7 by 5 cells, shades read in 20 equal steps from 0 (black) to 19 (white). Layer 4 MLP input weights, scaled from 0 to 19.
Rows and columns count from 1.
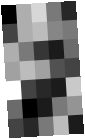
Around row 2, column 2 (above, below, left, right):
13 9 5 14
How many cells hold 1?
0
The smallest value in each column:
0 0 2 2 2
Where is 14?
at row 2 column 3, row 4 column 2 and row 7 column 4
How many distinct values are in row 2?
5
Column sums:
62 57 60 52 53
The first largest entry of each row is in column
3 3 1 2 1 5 4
